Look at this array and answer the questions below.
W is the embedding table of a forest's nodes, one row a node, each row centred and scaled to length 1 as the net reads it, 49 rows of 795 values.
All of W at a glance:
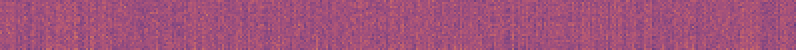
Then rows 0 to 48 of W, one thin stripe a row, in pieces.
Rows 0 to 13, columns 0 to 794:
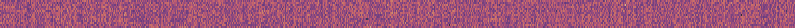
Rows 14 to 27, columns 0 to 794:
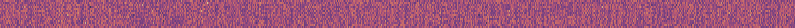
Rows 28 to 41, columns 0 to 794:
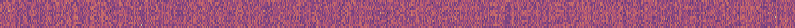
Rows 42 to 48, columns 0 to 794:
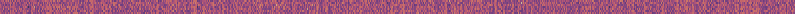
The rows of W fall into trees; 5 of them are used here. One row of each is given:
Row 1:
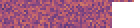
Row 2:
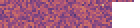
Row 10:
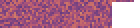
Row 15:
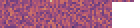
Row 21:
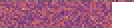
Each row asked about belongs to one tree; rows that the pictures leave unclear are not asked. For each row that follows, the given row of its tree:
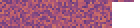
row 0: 15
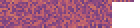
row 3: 10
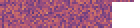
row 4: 2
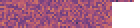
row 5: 21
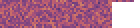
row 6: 15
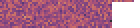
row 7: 10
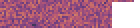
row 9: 10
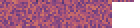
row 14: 10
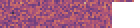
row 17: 1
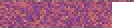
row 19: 21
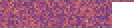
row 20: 2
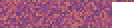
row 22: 10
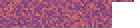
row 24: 10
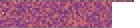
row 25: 10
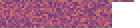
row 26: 15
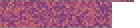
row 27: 2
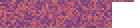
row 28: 21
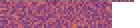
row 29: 10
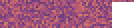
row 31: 2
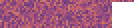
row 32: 2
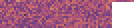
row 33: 10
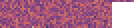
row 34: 1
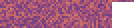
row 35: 10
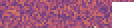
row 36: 2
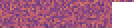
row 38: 1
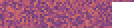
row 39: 2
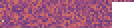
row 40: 10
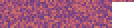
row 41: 2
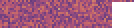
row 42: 2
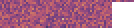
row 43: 1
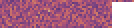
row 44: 15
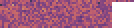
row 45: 2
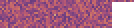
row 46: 2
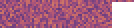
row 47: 15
